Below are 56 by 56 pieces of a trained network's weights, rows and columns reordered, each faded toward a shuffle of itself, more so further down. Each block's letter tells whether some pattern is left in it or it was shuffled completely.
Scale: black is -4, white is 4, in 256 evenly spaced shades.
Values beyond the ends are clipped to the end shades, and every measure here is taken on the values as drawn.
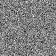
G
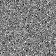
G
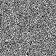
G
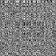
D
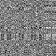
D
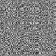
D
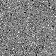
G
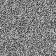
G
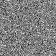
G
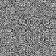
D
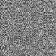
D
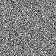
G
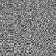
D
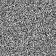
G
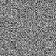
D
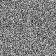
G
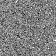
G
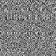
D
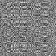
D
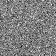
G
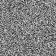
G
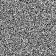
G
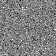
G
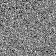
G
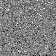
G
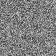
G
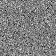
G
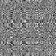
D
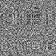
D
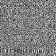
D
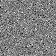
G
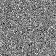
G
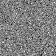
G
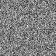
G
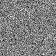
G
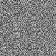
D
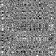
D
